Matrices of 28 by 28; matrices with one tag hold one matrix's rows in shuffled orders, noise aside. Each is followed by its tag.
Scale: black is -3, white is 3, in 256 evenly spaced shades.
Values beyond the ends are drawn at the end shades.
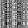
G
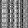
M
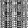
G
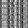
M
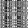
G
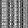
M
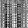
G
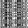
G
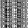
G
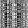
G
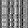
M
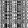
G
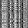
M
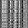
M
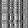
M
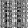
G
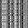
M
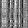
M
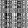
G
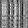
M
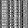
M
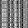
M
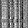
M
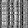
M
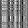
M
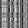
M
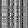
M
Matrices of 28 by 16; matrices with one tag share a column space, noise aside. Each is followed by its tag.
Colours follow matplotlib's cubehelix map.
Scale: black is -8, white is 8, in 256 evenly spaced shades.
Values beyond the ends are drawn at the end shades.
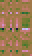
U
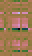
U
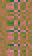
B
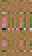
U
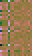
B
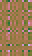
B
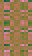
B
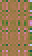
B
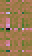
U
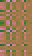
B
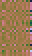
B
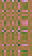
B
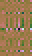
U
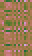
B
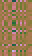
B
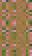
B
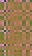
B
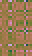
B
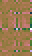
U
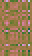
B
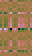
U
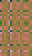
B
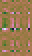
U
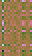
B
